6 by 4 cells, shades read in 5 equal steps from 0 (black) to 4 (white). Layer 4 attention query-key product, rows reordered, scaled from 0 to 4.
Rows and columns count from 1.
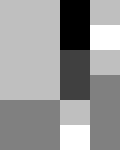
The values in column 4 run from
2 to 4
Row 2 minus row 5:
1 1 -3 2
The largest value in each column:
3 3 4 4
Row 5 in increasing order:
2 2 2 3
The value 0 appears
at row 1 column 3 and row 2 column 3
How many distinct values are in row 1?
2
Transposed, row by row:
3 3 3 3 2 2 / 3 3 3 3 2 2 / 0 0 1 1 3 4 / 3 4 3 2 2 2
